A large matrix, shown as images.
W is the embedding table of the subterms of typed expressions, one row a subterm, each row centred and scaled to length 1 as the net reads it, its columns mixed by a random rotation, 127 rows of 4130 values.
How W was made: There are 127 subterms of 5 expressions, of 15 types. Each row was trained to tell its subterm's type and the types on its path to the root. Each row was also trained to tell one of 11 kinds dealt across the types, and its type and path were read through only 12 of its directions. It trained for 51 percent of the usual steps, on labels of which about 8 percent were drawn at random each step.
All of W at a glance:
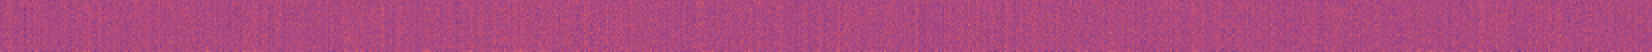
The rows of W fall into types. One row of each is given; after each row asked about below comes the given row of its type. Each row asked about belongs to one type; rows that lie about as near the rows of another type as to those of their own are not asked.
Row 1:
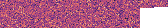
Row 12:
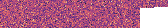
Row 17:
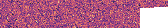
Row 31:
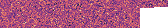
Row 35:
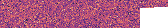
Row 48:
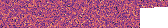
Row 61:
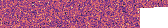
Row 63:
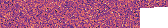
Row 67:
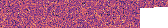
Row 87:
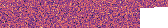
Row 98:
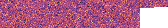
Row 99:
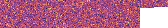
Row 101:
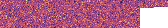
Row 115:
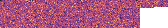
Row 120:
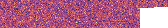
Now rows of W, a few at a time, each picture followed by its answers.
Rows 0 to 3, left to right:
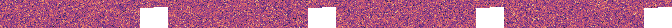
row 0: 61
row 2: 98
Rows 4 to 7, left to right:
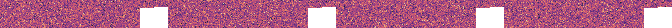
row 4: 17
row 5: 31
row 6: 101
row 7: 31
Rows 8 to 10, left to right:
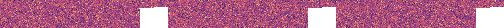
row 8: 115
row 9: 1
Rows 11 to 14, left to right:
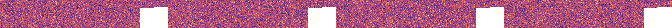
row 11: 67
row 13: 67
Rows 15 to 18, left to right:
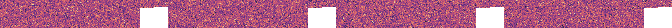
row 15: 61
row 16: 48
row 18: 63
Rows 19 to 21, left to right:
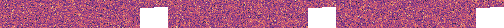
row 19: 63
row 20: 87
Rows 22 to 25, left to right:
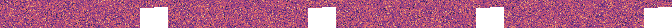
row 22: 35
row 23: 35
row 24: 48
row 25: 31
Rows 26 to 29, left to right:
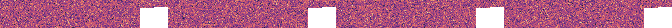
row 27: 63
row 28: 120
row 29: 120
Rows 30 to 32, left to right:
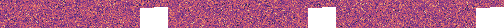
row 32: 99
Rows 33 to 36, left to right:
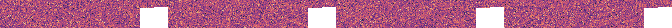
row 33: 48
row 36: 101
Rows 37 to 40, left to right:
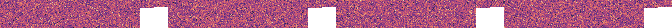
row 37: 63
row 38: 35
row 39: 1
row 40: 98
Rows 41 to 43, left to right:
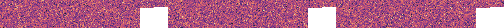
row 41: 61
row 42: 87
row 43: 120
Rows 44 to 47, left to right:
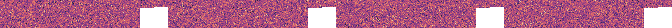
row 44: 87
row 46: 101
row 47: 61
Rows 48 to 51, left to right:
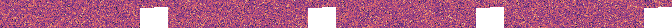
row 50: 35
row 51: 87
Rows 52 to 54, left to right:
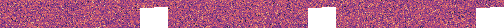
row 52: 48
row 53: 115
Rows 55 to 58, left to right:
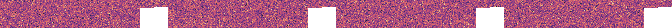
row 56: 31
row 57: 67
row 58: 63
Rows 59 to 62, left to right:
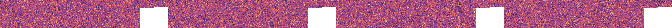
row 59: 98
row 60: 12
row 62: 31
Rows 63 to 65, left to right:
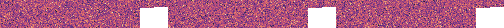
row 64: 12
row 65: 48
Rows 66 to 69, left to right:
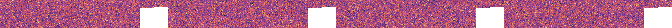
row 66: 87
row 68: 1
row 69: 87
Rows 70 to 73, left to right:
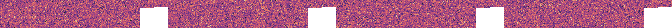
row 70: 35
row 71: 61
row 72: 12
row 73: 63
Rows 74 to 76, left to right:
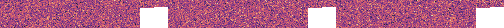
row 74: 35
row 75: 120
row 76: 12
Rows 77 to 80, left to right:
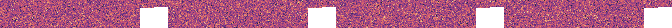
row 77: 48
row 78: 115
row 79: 35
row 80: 17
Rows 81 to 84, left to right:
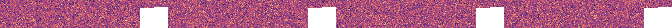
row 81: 12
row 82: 31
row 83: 48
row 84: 17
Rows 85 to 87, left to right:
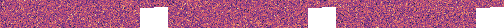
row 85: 1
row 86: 98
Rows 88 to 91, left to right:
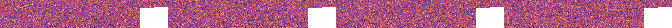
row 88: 61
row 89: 120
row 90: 35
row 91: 101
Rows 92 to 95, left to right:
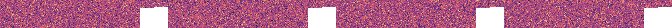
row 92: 87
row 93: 120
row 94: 98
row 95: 48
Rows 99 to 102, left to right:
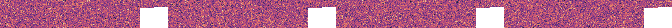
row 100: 67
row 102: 98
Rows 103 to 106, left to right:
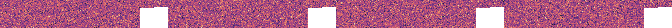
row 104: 17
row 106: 12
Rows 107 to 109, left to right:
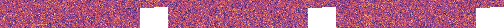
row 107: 63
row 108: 48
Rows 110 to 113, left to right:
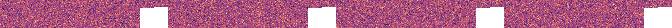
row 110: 31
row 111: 12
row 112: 12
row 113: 115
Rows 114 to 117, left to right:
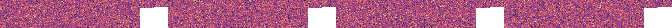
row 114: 35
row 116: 120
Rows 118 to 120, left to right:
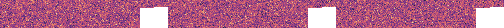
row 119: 31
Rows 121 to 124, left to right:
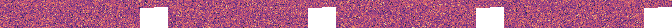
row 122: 87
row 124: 17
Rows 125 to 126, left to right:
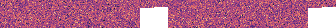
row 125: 120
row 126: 98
